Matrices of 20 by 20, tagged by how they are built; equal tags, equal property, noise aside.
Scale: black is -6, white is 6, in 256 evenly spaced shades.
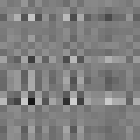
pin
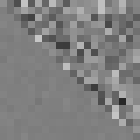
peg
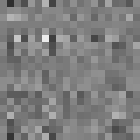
pin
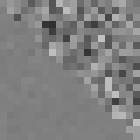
peg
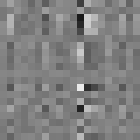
pin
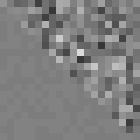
peg
